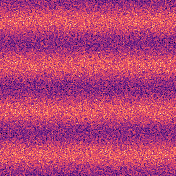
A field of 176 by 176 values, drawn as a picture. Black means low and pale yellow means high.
Odd rows or columns: none. Symmetry: a half turn. Seam: none. Average level on the scale: 50%. Stripes: horizontal, repeating 4 times.
